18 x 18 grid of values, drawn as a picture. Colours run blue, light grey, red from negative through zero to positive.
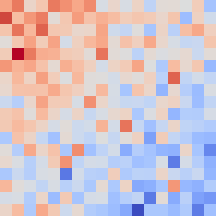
Slope: up to the top left. Ninth with the highest average: top left. Grain: fine. Histogram: bell-shaped. Odd rows or columns: none.
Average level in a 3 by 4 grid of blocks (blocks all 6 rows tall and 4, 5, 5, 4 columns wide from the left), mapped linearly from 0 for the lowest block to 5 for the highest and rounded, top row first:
5432 | 3321 | 2200
